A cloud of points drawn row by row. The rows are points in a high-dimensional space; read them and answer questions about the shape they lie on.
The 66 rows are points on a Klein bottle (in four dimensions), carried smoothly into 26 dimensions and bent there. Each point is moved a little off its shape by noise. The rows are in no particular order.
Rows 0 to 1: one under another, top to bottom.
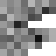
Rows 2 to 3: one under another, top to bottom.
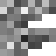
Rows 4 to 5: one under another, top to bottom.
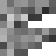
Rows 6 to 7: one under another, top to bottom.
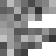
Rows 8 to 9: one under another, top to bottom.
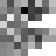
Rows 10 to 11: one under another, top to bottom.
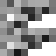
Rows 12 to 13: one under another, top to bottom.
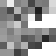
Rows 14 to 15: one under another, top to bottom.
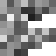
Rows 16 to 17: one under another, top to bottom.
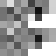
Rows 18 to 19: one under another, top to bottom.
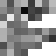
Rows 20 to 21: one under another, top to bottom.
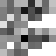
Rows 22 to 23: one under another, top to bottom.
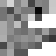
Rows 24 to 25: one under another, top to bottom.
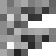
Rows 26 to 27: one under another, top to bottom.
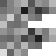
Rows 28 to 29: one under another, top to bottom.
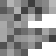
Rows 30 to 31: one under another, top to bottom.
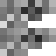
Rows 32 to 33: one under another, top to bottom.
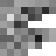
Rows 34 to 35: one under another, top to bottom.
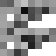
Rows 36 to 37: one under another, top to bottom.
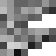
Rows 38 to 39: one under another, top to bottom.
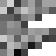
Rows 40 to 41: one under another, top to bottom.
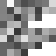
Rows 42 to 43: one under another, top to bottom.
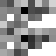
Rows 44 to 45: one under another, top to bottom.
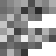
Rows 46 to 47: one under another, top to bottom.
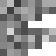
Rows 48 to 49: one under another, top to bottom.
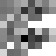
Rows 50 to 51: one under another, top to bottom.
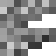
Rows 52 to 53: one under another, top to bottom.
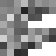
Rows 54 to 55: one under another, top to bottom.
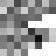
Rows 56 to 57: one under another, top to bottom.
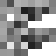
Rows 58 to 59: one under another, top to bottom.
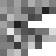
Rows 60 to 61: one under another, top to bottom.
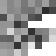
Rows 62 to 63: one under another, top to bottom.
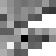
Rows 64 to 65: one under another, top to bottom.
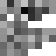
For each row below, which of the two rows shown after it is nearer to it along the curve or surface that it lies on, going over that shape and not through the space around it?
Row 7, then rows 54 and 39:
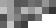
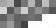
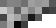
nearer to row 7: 39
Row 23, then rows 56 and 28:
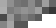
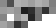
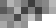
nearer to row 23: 56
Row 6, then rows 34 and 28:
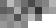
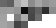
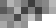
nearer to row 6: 28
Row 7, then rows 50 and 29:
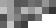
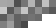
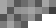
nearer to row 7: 29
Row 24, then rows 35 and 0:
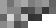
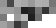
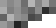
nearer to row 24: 0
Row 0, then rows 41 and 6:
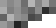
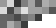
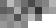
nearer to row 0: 41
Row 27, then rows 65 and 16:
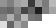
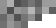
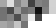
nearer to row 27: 16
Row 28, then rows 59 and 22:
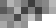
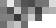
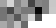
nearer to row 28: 59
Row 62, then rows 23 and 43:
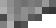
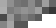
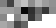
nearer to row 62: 23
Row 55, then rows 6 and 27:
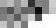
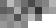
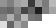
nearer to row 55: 27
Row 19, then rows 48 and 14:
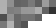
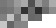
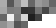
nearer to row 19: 14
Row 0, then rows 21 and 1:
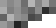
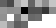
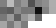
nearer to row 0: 21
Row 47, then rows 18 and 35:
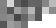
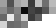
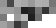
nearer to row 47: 18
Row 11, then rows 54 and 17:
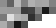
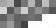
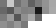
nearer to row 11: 54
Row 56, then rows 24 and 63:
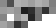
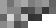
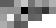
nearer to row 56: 63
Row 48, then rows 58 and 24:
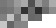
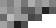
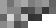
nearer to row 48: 24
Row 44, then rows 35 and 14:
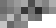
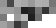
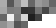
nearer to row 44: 14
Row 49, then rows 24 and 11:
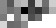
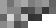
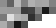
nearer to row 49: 24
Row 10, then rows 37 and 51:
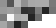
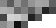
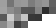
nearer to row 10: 37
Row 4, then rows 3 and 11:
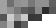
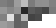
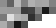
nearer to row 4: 3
